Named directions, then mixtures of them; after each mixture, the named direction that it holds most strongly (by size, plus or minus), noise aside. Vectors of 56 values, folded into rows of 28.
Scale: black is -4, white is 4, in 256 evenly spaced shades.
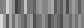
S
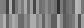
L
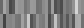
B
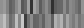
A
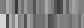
S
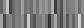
B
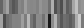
B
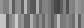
L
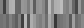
B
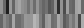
L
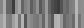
A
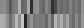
A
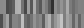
S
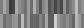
B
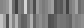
S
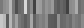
S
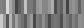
S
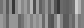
L
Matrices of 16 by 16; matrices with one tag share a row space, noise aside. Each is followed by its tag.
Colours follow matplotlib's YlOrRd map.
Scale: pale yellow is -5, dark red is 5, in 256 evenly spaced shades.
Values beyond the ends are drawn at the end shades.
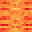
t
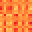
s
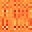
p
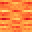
t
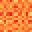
s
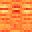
t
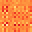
p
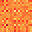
p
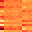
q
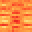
t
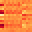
q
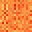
p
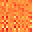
p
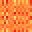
p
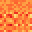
s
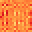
p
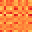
s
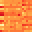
q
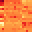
q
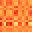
s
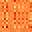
p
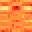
t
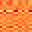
s
